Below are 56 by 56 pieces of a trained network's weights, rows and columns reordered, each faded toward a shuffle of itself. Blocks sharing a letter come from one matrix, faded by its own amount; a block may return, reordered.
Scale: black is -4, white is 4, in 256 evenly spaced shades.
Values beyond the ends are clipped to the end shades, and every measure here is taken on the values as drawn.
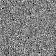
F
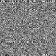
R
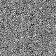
F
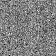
F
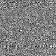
R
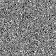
F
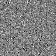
F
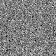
F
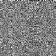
R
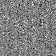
F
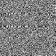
R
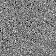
F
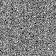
F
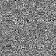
R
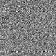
R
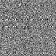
R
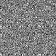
R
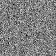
F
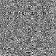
R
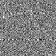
R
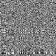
R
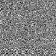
R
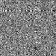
R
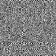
R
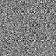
R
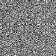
R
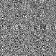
R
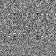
R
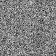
F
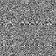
R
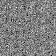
F
